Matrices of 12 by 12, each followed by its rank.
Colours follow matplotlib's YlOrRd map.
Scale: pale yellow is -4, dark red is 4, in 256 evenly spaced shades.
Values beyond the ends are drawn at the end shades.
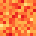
full rank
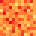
full rank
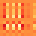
one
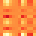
one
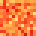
full rank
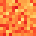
full rank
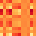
one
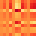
one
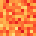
full rank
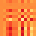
one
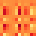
one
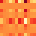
one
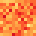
full rank
